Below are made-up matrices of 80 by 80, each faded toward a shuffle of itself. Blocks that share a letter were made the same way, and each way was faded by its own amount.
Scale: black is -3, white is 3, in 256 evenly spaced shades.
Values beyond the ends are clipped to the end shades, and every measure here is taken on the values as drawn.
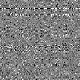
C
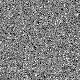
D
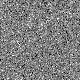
D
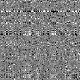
C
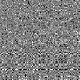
C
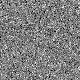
D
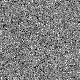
D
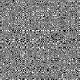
C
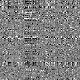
C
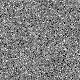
D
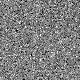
D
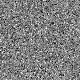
D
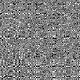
C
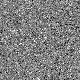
D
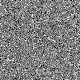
D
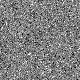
D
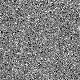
D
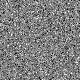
D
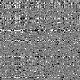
C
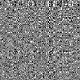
C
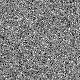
D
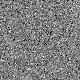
D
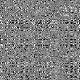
C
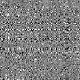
C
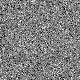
D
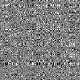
C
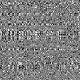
C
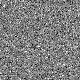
D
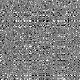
C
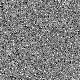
D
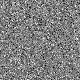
D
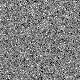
D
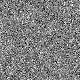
D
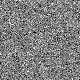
D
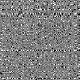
C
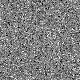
D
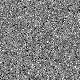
D
